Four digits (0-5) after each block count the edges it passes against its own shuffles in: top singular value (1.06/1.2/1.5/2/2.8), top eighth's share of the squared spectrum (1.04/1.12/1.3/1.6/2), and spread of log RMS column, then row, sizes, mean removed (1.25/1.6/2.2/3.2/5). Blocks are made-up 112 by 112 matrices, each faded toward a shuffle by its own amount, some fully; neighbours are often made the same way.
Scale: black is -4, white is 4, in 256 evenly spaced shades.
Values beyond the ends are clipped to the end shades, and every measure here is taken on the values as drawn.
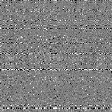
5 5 2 4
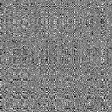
5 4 3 3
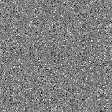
3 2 1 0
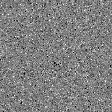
3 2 1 0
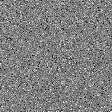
3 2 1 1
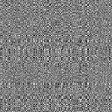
5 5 4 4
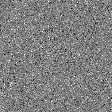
2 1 0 0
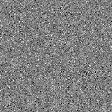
4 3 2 1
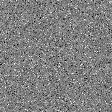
0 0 0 0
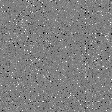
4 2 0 1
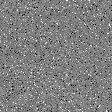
2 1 0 0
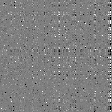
5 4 2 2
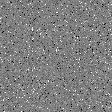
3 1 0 0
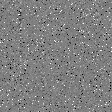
2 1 0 0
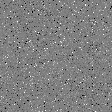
2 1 0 0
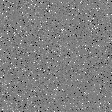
0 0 0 0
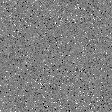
1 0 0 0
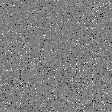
1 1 1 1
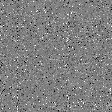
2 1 1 1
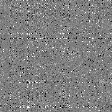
2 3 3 3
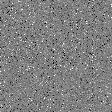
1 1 1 0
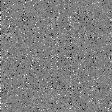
2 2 2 2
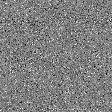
0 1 0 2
